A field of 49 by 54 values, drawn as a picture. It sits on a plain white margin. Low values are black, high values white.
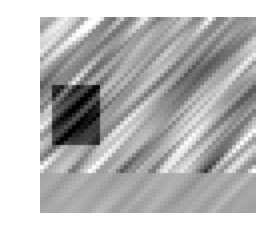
Odd patch: lower, in the middle left. Histogram: skewed, a long tail of low values. Average level on the scale: 60%. Ninth with the lowest average: middle left. Seam: horizontal, 80% of the way down, the bottom part calmer.
